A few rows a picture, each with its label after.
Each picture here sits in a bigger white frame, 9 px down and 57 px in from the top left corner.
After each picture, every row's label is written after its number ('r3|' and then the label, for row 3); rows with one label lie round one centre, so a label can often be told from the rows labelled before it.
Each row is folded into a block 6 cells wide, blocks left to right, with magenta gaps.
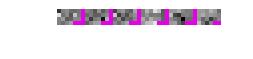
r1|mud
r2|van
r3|mud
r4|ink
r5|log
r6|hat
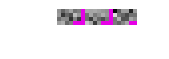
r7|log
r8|hat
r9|mud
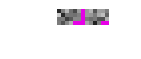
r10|mud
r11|hat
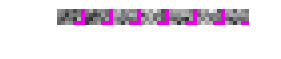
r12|van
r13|van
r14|hat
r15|ink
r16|hat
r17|ink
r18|hat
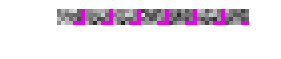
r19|ink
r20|hat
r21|hat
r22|mud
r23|van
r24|hat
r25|van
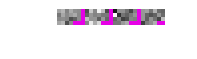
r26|hat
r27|ink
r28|mud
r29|van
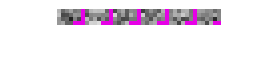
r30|log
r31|ink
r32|mud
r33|mud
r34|hat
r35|hat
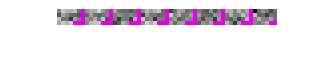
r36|ink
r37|ink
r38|van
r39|ink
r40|mud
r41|van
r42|hat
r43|mud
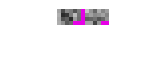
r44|log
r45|hat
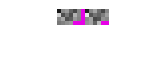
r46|mud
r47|mud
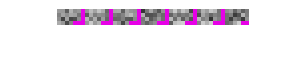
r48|hat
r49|ink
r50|hat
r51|mud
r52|ink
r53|ink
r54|van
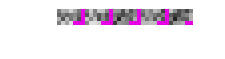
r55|ink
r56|ink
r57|van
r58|ink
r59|van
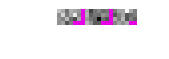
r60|hat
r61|log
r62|ink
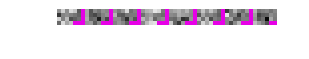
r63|ink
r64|log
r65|log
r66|ink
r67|hat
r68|ink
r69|mud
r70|log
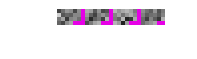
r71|mud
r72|van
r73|hat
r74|van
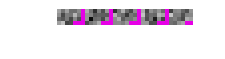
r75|log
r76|van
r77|mud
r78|log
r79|mud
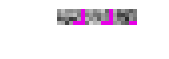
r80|hat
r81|ink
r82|log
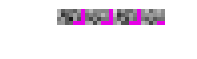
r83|log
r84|hat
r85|log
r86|hat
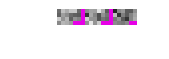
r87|ink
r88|ink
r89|mud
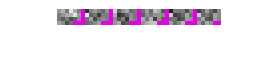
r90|hat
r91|mud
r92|log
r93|ink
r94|mud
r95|mud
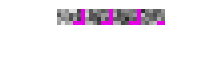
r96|ink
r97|log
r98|log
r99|mud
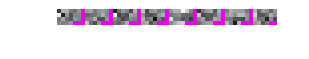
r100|mud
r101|hat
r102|mud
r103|log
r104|ink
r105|mud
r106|hat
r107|log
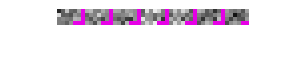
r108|mud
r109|hat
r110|hat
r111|ink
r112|ink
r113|van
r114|van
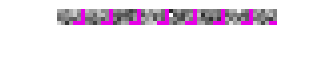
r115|hat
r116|hat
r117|van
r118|ink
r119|mud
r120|log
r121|ink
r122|hat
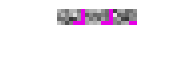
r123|hat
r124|ink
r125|mud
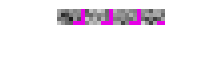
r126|log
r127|ink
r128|hat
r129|hat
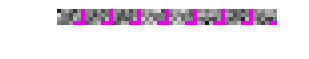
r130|mud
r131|van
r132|van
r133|ink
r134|ink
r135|hat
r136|van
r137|hat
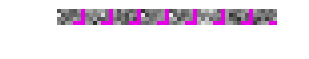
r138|mud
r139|hat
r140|log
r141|mud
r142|mud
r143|ink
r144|log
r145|van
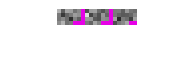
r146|log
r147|mud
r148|van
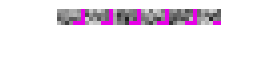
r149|hat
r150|ink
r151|log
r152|hat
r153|van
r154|ink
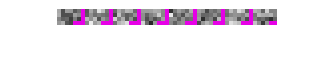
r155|log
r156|ink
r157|ink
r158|hat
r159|mud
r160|van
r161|ink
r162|hat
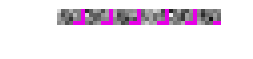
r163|log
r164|mud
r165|log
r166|ink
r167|mud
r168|log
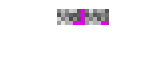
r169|ink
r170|ink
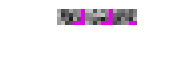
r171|log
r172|hat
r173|van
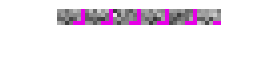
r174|hat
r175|hat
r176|mud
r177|hat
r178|van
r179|hat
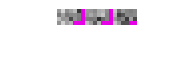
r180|ink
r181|hat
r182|log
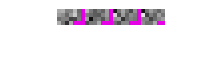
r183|hat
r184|van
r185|mud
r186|mud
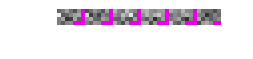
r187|mud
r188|mud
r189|hat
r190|hat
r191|hat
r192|van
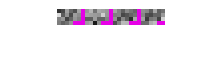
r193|mud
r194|hat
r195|van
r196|van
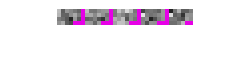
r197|log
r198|hat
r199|ink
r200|mud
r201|mud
